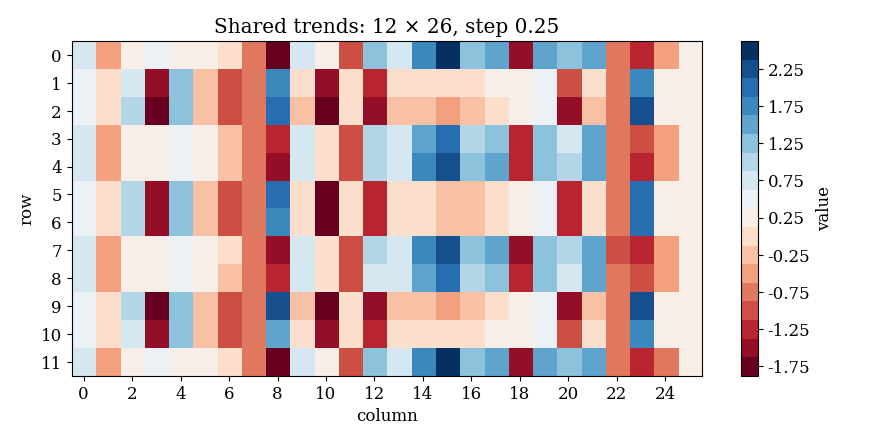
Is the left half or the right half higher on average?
right
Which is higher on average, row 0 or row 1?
row 0
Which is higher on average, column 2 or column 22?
column 2
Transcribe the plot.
Title: Shared trends: 12 × 26, step 0.25
x-axis: column, ticks 0 2 4 6 8 10 12 14 16 18 20 22 24
y-axis: row, ticks 0 1 2 3 4 5 6 7 8 9 10 11 (0 at the top)
Colour bar: value, ticks -1.75 -1.25 -0.75 -0.25 0.25 0.75 1.25 1.75 2.25
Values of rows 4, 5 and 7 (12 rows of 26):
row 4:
0.75 -0.5 0.25 0.25 0.5 0.25 -0.25 -0.75 -1.5 0.75 0 -1 1 0.75 1.75 2.25 1.25 1.5 -1.25 1.25 1 1.5 -0.75 -1.25 -0.5 0.25
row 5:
0.5 0 1 -1.5 1.25 -0.25 -1 -0.75 2 0 -1.75 0 -1.25 0 0 -0.25 -0.25 0 0.25 0.5 -1.25 0 -0.75 2 0.25 0.25
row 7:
0.75 -0.5 0.25 0.25 0.5 0.25 0 -0.75 -1.5 0.75 0 -1 1 0.75 1.75 2.25 1.25 1.5 -1.5 1.25 1 1.5 -1 -1.25 -0.5 0.25
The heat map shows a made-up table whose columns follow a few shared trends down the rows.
